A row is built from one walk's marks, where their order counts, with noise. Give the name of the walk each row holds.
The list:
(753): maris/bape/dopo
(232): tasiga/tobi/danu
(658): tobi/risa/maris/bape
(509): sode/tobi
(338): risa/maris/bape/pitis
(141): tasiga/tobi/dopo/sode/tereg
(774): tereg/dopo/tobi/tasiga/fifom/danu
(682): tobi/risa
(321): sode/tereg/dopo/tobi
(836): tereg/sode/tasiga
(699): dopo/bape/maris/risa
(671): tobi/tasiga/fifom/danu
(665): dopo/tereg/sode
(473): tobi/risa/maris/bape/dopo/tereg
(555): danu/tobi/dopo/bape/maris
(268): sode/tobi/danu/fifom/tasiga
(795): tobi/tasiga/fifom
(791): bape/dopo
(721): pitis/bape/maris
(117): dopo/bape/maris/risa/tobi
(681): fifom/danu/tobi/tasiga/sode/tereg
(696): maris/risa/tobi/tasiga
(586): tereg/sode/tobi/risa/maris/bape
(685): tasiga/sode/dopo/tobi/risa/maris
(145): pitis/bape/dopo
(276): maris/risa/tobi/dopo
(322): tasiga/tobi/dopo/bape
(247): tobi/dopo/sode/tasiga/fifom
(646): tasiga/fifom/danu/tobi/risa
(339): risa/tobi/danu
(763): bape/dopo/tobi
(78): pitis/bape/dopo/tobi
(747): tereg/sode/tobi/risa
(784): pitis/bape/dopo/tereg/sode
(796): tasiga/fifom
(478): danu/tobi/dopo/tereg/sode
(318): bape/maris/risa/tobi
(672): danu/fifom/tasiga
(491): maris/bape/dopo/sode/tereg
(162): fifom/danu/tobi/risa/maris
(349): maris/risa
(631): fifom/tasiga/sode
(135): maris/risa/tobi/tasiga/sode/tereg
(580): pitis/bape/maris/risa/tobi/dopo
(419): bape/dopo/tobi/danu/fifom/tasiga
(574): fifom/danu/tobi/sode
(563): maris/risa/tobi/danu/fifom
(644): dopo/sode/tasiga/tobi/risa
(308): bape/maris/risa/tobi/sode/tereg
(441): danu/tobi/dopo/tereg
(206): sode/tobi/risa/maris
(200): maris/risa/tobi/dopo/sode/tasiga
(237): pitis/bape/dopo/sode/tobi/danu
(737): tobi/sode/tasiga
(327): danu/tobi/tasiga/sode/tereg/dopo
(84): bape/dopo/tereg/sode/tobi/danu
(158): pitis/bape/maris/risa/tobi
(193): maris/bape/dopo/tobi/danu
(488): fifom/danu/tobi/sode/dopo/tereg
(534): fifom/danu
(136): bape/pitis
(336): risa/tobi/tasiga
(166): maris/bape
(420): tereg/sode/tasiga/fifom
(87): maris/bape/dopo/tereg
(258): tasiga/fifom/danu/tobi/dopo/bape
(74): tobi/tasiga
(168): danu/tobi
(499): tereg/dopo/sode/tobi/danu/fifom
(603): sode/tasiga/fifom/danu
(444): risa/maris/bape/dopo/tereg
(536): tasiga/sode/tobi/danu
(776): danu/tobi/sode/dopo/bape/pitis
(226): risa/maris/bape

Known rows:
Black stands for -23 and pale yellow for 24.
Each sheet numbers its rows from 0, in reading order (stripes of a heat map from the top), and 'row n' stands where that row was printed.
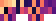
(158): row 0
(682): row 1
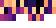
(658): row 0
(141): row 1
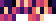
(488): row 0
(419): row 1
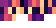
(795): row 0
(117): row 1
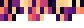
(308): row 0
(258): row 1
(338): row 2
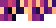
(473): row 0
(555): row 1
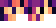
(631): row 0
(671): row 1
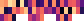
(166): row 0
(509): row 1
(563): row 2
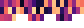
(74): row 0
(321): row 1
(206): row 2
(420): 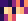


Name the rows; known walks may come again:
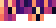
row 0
(763)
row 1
(339)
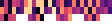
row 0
(685)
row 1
(753)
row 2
(509)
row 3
(682)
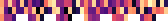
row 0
(555)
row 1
(665)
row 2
(473)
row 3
(193)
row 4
(74)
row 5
(166)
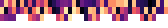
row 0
(318)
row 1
(419)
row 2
(671)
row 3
(420)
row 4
(158)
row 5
(141)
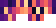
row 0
(836)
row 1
(563)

